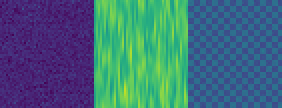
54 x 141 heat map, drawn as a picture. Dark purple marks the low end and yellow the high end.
It is made of 1 by 3 panels. Panel 1,1: very low, fine-grained, faint in contrast. Panel 1,2: high, streaked downward. Panel 1,3: low, checkered.
